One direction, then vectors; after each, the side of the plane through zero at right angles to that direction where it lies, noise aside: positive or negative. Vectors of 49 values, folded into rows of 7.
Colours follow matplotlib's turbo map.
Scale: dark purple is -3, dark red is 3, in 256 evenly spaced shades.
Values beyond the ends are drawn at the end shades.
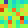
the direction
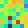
negative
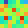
positive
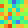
positive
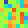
positive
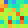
positive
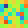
negative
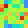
positive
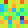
negative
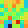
negative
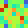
positive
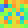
negative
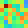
positive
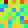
negative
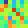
positive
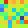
negative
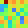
negative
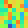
negative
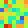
negative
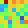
negative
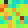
positive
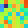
negative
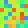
positive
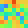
negative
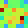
positive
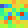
negative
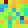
negative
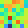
negative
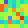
positive
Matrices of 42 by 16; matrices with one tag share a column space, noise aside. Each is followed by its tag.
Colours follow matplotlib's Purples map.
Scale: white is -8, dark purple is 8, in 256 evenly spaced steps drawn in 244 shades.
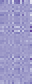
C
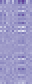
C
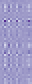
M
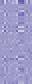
C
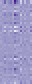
C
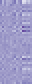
C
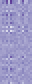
C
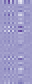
C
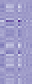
M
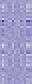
M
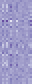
M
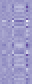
M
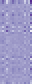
C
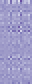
C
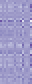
M
